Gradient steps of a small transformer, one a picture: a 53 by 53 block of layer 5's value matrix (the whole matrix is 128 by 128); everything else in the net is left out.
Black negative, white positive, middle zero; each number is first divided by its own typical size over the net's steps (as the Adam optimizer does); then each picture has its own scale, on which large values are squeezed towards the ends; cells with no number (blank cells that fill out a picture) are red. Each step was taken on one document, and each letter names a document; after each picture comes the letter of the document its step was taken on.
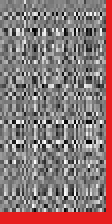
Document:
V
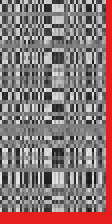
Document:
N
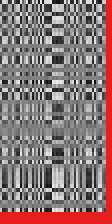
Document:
N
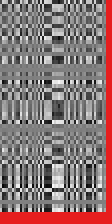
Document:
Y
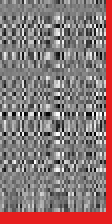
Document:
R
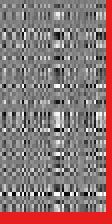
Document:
R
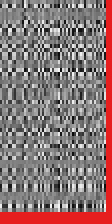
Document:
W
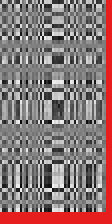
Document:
Y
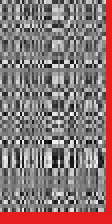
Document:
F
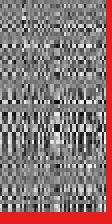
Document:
W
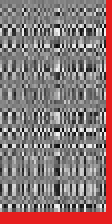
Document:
W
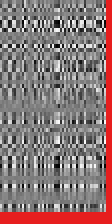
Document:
W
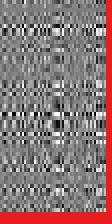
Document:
R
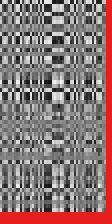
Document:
F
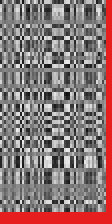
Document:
F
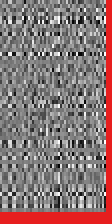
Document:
W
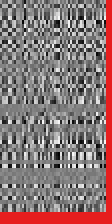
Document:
W
